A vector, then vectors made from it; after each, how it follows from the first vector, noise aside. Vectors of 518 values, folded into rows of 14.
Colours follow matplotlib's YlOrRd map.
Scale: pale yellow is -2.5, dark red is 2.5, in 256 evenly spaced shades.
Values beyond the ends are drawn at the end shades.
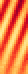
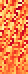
sign-scrambled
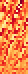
sign-scrambled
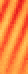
shrunk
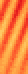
shrunk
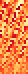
sign-scrambled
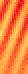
shrunk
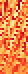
sign-scrambled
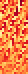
sign-scrambled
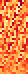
sign-scrambled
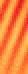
shrunk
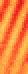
shrunk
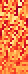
sign-scrambled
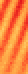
shrunk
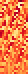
sign-scrambled
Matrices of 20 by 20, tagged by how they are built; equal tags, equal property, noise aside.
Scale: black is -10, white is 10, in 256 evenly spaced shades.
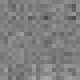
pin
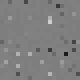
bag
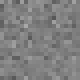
pin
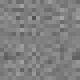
pin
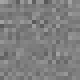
pin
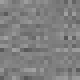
pin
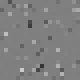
bag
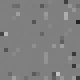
bag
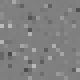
bag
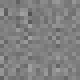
pin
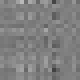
pin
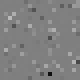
bag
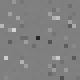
bag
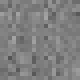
pin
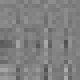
pin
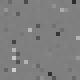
bag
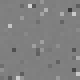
bag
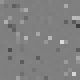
bag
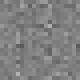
pin
